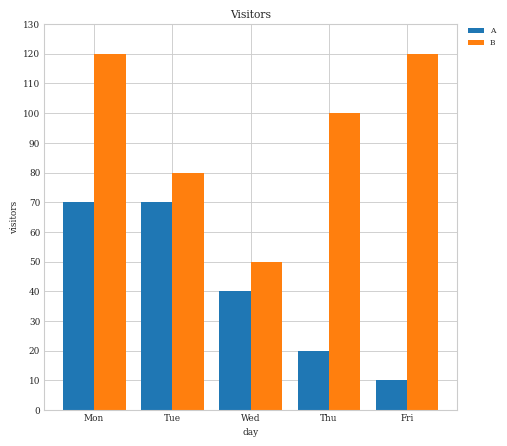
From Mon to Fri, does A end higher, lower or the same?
lower
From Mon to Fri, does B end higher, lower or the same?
the same
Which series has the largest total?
B
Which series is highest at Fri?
B
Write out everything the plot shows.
Title: Visitors
x-axis: day, ticks Mon Tue Wed Thu Fri
y-axis: visitors, ticks 0 10 20 30 40 50 60 70 80 90 100 110 120 130
Legend: A, B
Values:
A: 70 70 40 20 10
B: 120 80 50 100 120
